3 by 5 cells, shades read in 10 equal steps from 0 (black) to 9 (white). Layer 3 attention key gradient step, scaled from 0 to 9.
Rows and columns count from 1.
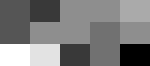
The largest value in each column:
9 8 5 5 6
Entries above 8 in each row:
0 0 1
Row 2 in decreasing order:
5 5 5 4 3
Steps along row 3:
down down up down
